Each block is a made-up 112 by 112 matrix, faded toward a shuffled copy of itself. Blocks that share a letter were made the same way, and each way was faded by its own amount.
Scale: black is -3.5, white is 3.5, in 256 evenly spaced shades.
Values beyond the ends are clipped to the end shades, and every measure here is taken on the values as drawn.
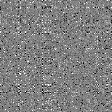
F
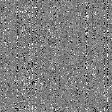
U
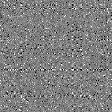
F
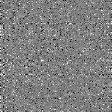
F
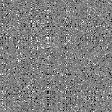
F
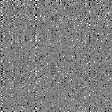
F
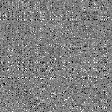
F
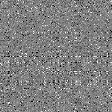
F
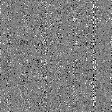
U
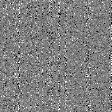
U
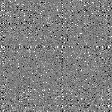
F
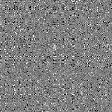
F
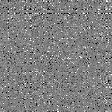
F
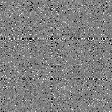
F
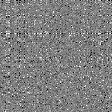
F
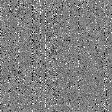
U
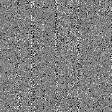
U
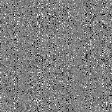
U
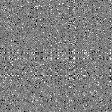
F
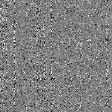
U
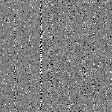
U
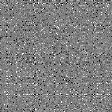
F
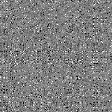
F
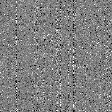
U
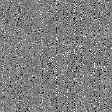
U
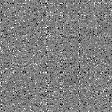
F
